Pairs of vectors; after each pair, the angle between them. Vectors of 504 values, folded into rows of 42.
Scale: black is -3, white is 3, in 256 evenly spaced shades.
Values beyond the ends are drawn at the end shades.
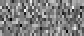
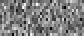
orthogonal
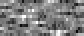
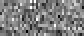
partly opposed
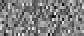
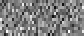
nearly parallel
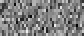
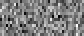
partly opposed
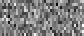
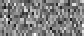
nearly parallel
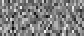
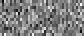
partly opposed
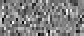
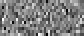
nearly opposite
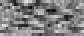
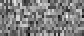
partly opposed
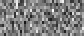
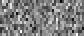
partly opposed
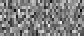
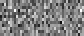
nearly opposite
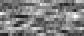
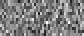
orthogonal
